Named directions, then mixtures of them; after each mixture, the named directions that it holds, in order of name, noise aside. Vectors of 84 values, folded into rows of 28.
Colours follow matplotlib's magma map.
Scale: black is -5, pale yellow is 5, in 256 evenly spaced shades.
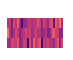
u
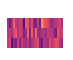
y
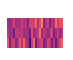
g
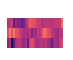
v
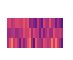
g, v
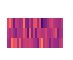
y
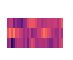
v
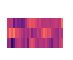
v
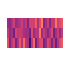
g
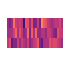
y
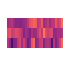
g, v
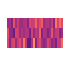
g, u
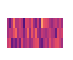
y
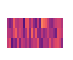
y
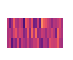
y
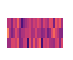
u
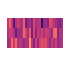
g, y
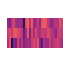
v, y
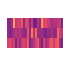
v, y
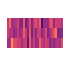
u, y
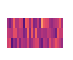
y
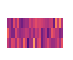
g, u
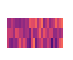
g, v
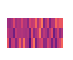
g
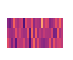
g, y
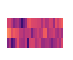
u, v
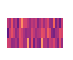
u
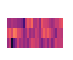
v, y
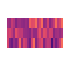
g, v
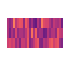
v, y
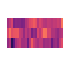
v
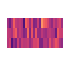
y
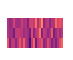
g
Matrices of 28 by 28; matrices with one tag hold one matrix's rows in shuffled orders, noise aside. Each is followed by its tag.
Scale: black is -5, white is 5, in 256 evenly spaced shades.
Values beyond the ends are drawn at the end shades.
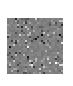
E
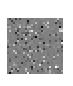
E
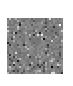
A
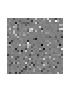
E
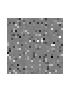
A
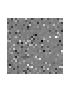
E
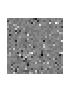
E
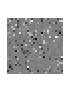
E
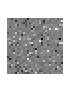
E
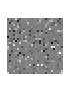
A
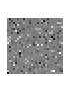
A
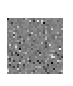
A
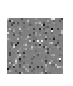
A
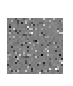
E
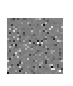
A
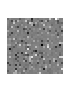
E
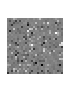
E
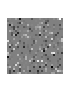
A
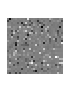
E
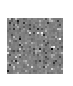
A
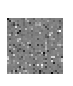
A
